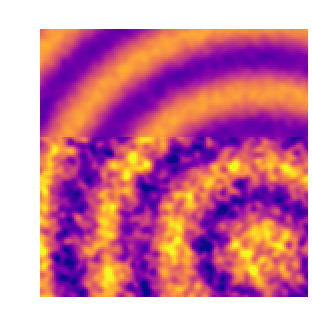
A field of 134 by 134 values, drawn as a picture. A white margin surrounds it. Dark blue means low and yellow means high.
Mirror symmetry: none. Rings: centred on the bottom right. Lone odd cells: none. Slope: none. Seam: horizontal, 40% of the way down, the top part calmer. Average level on the scale: 50%.
